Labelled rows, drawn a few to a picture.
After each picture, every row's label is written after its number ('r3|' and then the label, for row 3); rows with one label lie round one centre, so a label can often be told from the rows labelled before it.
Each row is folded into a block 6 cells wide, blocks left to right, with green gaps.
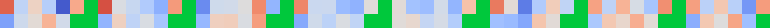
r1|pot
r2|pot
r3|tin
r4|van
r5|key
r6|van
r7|pot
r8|pot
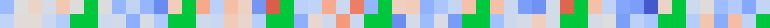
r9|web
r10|key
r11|pot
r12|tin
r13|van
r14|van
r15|key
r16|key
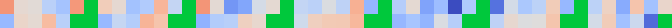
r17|pot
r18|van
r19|van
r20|tin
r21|key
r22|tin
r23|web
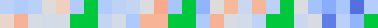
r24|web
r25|tin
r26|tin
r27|key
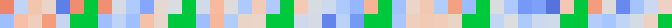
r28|pot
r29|van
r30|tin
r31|key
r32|tin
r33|key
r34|van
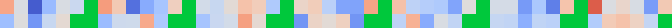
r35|van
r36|van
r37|tin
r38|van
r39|key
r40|key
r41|pot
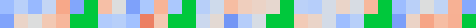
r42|tin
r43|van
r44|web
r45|web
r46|tin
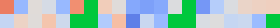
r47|pot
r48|key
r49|web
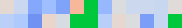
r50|key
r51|web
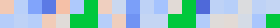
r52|van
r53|key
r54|web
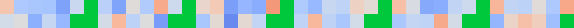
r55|key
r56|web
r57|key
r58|web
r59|van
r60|pot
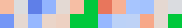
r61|van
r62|van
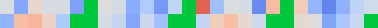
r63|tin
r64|key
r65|pot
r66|key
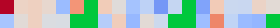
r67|pot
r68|key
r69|web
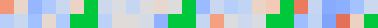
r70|van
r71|web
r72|web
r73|van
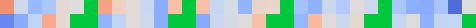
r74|van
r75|pot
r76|van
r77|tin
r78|key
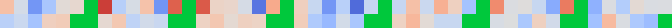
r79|van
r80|pot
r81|pot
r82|key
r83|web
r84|pot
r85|web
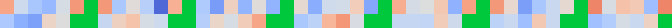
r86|van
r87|pot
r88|tin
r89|tin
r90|pot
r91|van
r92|pot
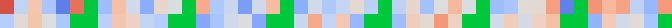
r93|pot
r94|web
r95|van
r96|web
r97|tin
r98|tin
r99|pot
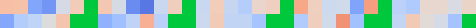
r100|van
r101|van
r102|web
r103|pot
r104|web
